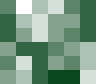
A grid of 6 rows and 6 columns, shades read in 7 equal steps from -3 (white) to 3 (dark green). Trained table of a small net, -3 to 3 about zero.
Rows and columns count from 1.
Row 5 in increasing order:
-2 -1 0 1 1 2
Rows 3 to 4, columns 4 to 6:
0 1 2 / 1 0 -1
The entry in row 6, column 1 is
0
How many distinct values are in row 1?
5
